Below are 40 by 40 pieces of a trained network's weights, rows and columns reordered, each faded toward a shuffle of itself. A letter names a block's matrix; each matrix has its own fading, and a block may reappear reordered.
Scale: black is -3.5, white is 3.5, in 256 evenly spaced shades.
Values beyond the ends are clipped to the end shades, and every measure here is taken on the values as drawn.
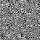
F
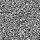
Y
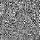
F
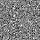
Y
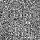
Y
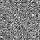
Y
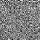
F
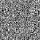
F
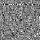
F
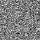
Y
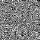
F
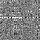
F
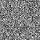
Y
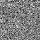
Y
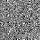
F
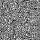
Y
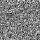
Y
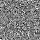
Y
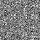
Y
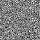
Y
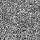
Y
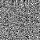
Y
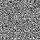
F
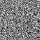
F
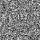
Y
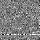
F
